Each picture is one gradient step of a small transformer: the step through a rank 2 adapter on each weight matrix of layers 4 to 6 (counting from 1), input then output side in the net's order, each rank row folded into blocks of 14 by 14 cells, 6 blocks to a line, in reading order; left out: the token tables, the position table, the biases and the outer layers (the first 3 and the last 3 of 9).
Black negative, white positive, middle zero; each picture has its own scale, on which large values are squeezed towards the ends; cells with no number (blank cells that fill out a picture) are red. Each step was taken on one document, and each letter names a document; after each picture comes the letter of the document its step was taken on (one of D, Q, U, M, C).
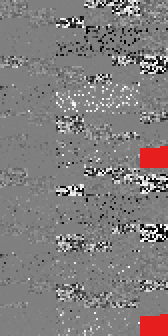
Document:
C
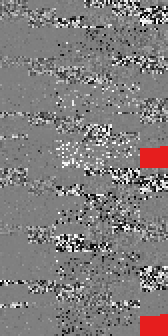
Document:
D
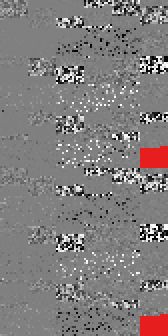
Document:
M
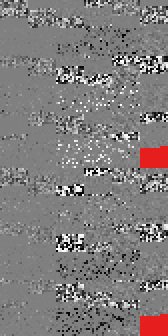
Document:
M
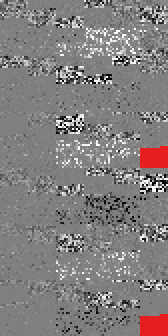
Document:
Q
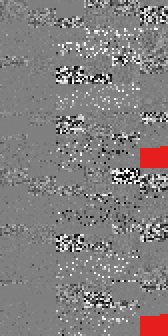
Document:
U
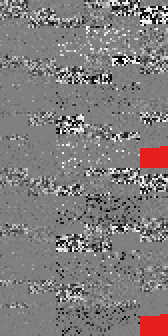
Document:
Q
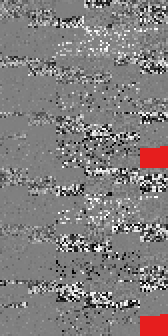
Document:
D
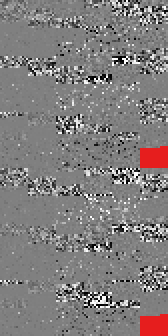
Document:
D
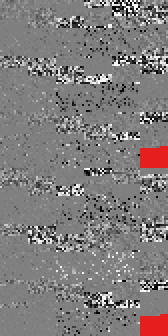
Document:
Q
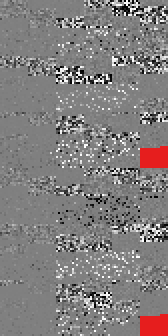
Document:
U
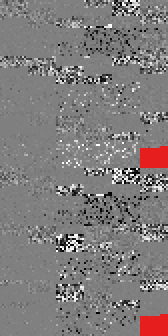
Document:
Q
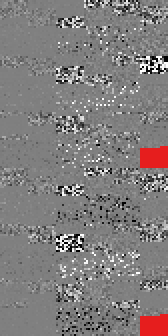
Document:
M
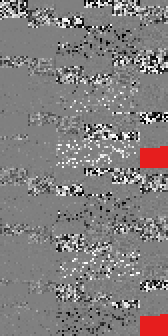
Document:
M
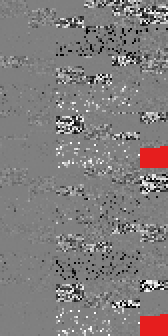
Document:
C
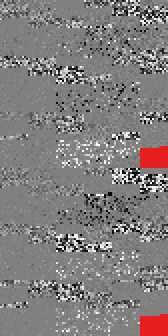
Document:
Q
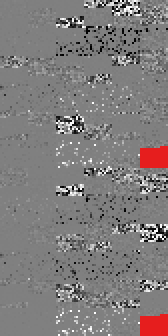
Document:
C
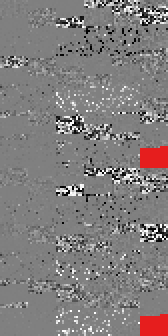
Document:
C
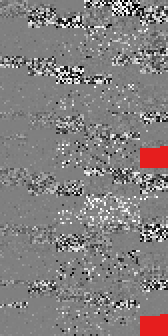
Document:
D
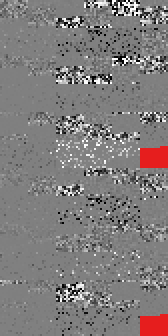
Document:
U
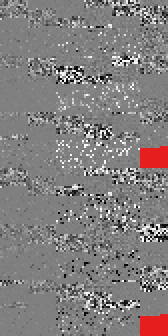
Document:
U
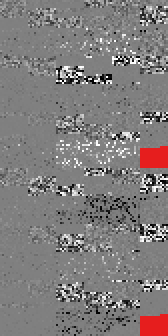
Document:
Q
